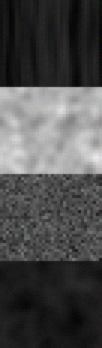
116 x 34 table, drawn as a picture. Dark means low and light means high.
It is made of 4 by 1 panels. Panel 1,1: very low, streaked downward, faint in contrast. Panel 2,1: high, blotchy. Panel 3,1: low, fine-grained. Panel 4,1: very low, blotchy, faint in contrast.
